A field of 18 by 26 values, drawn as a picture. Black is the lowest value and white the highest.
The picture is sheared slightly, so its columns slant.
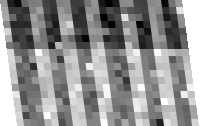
Seam: horizontal, 40% of the way down, the bottom part higher. Ninth with the lowest average: top middle. Average level on the scale: 50%. Stripes: upright, repeating 6 times.
